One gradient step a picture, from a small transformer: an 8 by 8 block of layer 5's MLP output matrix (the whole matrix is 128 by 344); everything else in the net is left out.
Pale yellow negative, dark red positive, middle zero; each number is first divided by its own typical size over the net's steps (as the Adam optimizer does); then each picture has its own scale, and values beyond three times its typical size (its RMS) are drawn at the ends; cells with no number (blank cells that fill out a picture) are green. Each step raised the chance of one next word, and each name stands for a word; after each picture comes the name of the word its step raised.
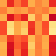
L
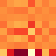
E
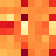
L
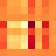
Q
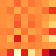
E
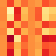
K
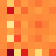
E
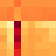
Q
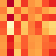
L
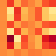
K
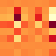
K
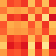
L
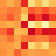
K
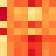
K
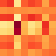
L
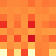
E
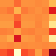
E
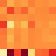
E
